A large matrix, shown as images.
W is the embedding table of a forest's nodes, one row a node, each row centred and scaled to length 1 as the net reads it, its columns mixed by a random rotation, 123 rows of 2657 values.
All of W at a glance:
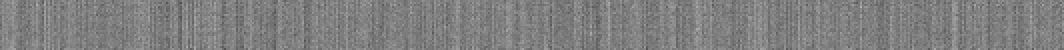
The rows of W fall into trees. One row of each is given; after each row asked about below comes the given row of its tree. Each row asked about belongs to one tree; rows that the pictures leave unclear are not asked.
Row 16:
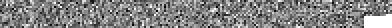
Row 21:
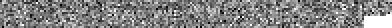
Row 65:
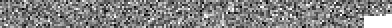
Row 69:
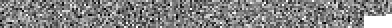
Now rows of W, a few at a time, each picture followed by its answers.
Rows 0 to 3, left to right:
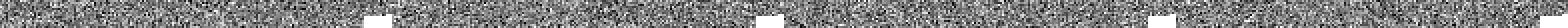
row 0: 65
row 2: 21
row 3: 16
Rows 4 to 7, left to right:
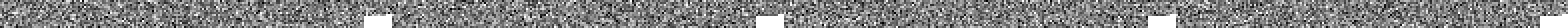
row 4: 21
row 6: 16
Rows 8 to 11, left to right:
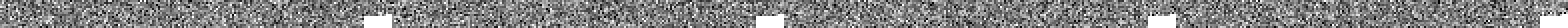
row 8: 65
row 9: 16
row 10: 21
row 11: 21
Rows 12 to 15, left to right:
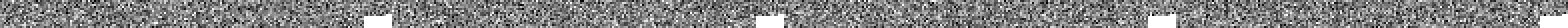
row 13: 65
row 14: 21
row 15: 21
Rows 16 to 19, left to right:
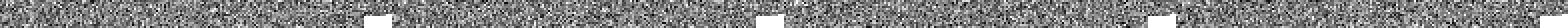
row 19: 16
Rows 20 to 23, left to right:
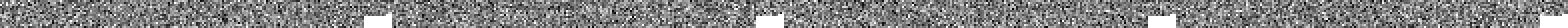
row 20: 16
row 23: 69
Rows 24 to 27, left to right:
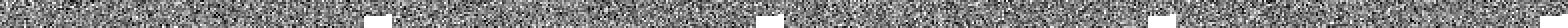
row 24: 16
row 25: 16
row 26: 21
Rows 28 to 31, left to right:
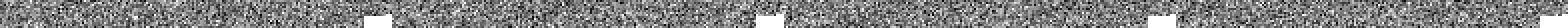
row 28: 16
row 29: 69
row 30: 65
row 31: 65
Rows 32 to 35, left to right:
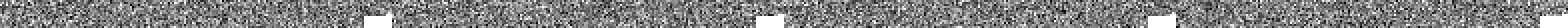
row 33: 16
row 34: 16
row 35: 21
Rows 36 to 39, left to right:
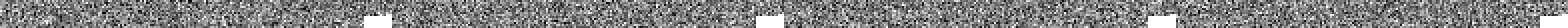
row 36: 65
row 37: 21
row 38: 21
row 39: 16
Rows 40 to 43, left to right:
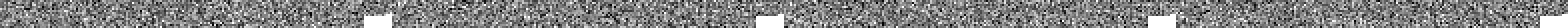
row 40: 69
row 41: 16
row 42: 16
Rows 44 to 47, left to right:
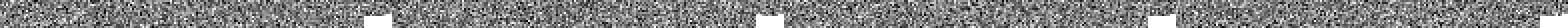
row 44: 16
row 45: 69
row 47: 65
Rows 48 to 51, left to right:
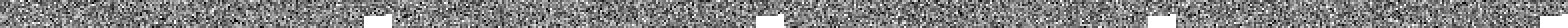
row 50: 69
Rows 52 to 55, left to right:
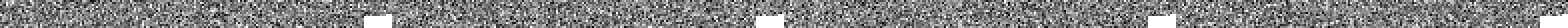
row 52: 16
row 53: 21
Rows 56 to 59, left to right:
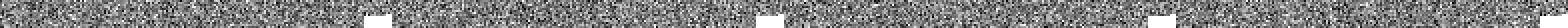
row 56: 21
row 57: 69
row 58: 16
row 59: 21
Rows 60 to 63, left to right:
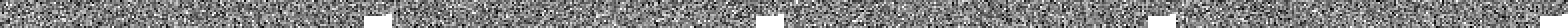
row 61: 65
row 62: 16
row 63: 16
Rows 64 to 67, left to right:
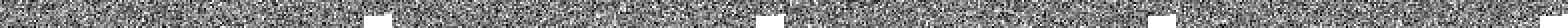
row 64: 69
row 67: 65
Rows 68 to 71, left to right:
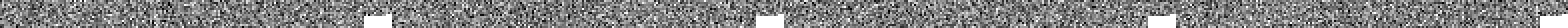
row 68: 21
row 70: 16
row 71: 21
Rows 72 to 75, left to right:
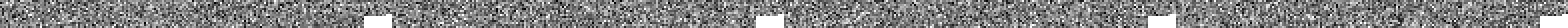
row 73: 21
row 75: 16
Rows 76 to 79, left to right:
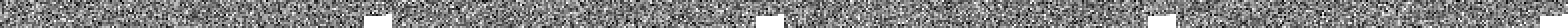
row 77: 16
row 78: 21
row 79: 65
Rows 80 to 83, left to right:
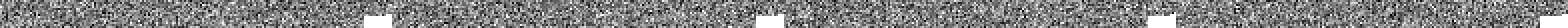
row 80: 65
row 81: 65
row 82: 21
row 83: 16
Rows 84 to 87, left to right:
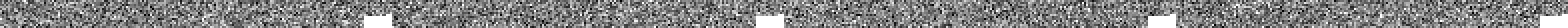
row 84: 65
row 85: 69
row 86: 16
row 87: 65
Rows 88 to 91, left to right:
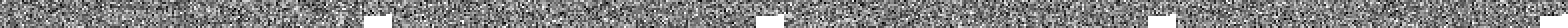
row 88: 21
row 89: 16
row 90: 16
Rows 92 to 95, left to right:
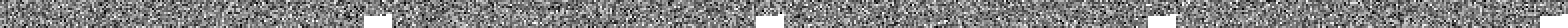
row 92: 65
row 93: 21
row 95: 16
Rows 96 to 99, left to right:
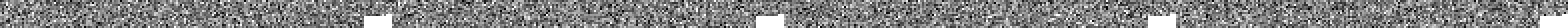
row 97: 16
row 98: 65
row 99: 21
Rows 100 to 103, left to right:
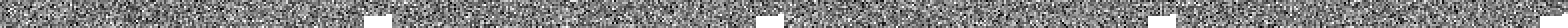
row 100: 69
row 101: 16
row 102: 16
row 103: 16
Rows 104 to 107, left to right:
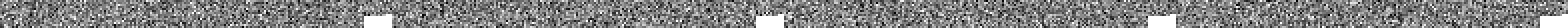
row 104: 21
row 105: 21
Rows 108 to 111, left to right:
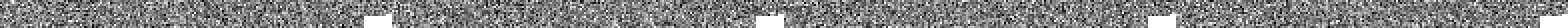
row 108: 16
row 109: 65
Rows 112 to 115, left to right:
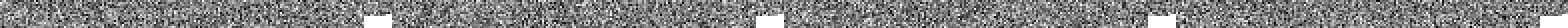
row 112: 21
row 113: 21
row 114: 69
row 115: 16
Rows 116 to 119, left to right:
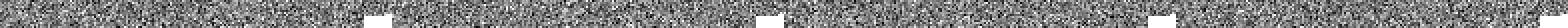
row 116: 69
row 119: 69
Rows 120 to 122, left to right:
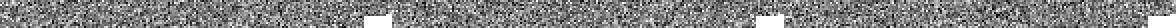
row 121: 65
